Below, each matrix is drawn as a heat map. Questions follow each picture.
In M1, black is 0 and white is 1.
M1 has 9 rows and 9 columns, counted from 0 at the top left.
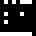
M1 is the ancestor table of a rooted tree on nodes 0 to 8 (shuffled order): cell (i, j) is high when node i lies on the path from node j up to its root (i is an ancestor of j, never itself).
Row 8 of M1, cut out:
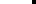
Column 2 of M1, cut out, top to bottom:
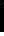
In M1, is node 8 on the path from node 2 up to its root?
yes
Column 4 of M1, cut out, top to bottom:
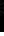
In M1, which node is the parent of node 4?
8
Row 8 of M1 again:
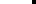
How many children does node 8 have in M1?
3
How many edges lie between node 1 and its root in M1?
4
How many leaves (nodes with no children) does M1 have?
5
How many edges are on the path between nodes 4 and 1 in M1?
5
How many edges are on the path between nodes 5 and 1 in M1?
1
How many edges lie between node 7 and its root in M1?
2
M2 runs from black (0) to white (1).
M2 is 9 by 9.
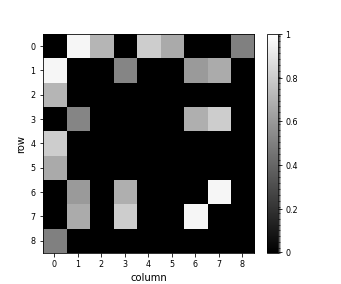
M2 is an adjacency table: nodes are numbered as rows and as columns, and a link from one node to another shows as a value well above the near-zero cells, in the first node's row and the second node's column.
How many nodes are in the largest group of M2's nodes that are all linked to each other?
4
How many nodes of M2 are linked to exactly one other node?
4
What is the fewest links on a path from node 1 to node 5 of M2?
2
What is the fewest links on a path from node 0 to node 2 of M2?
1
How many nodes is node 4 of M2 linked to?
1
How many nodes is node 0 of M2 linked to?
5
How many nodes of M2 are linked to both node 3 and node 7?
2
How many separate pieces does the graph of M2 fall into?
1
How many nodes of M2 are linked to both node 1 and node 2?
1
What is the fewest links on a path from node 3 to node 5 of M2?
3
